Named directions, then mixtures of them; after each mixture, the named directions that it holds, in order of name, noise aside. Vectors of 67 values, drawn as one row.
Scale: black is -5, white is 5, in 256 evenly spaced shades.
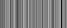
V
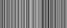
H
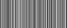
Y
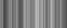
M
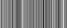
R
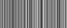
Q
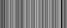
H, M, V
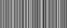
Q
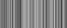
M, R, V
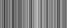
M, Q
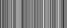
R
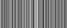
H, M, R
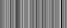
V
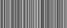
H, Q, R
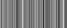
R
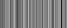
V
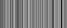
V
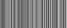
H, R, Y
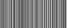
R, Y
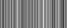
R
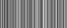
Q, R, Y
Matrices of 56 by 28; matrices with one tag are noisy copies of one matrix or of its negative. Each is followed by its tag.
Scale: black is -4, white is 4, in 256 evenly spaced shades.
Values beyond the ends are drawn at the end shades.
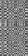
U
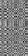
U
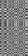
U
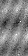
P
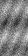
P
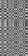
U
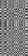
U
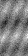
P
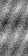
P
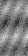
P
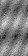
P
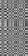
U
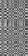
U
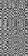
U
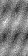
P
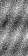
P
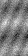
P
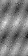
P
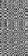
U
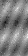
P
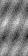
P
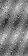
P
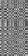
U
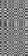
U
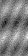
P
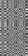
U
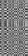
U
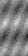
P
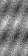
P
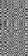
U
